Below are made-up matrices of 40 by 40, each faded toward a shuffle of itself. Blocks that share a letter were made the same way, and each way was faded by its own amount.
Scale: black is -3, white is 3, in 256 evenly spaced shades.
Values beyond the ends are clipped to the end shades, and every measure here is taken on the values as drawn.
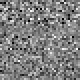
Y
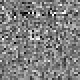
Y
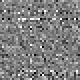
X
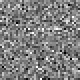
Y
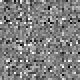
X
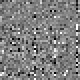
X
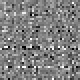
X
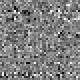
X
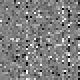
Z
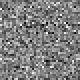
Y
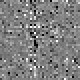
Z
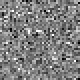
Y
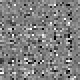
Z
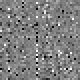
Z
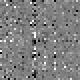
Z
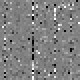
Z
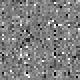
Z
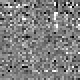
X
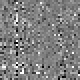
Z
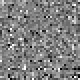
X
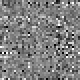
X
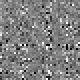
Z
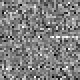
Y
